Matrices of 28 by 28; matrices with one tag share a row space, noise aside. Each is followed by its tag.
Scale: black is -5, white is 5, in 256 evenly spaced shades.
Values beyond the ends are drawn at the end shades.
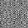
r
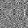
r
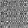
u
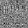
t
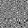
r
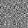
r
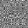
t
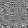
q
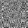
q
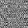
u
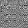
u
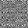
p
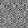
r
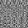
r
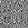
r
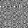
r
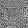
u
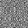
r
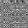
t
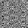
q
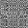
u
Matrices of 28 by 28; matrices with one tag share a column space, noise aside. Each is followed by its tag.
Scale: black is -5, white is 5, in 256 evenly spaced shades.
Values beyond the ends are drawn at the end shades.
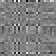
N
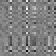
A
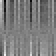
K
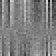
K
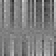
K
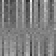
K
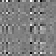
N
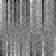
K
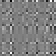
N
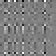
N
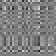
A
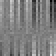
K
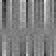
K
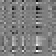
A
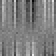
K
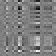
A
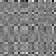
N
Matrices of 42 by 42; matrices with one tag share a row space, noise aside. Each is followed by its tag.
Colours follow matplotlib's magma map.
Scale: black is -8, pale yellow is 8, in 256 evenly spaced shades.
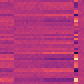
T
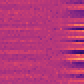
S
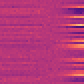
S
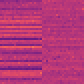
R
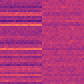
R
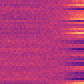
S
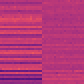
R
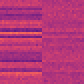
R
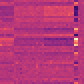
T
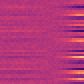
S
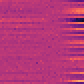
S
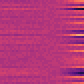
S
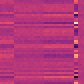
T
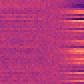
S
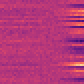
S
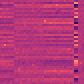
T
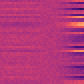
S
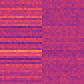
R
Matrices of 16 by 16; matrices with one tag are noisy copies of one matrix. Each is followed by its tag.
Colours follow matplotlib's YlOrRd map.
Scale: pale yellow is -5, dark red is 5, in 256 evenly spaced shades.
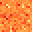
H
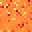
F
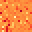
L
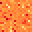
H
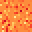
L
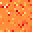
F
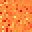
L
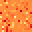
L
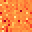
L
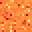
H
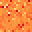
F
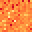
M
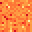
H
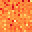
M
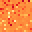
M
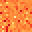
L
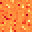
H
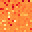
M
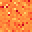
F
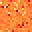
F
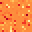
H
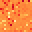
M
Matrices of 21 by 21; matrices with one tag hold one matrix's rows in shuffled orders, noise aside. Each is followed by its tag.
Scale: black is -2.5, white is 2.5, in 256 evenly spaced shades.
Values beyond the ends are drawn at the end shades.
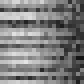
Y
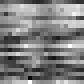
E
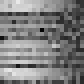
Y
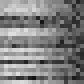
Y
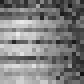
Y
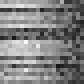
Y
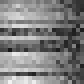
Y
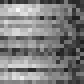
Y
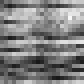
E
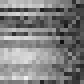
Y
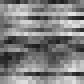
E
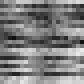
E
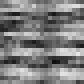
E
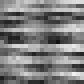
E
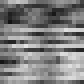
E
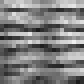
E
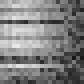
Y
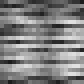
E
